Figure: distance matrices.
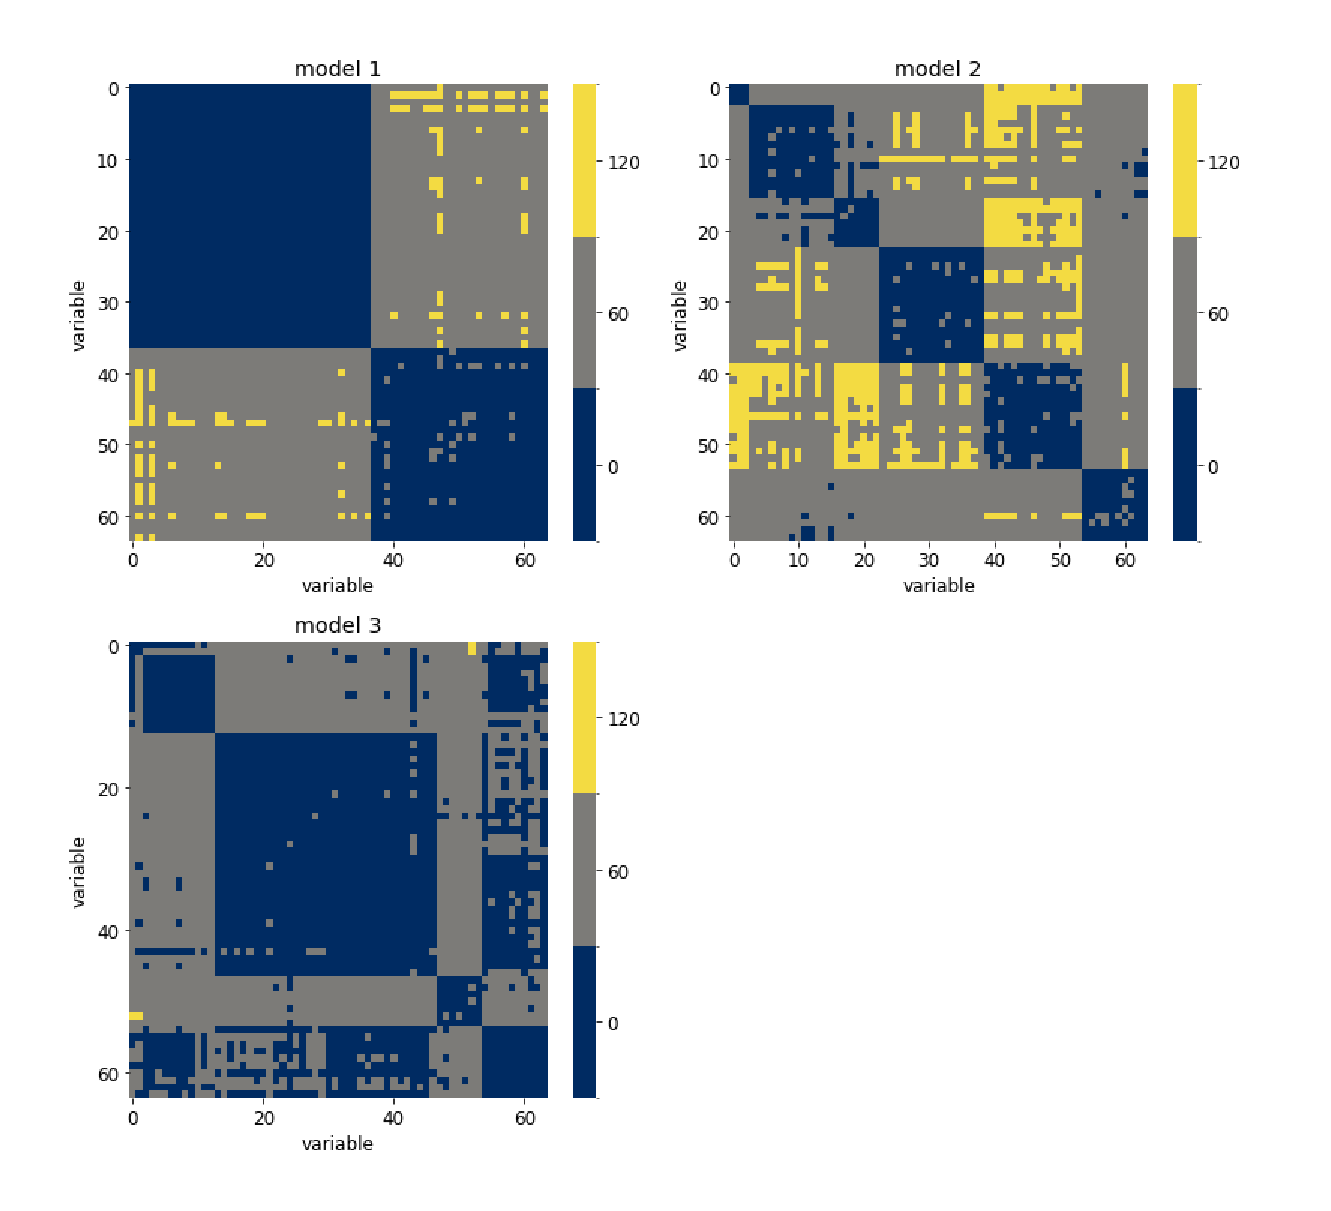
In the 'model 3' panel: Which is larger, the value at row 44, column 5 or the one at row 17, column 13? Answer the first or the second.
the first
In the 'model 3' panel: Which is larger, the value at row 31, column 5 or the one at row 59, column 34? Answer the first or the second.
the first
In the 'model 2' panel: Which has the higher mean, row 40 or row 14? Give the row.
40
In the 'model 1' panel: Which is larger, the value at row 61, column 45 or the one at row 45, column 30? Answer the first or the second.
the second
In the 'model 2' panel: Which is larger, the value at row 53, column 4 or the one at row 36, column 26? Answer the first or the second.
the first
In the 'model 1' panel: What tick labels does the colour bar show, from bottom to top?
0, 60, 120
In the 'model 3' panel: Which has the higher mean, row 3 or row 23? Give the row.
3
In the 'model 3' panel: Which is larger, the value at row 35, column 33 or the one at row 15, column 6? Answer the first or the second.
the second
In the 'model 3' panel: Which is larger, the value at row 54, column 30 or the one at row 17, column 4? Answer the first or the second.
the second
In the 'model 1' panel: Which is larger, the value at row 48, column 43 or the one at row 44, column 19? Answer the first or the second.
the second
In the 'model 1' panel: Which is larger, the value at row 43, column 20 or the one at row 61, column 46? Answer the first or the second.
the first
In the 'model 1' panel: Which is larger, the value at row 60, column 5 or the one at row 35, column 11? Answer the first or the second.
the first
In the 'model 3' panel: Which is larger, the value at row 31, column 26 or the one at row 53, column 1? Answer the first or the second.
the second
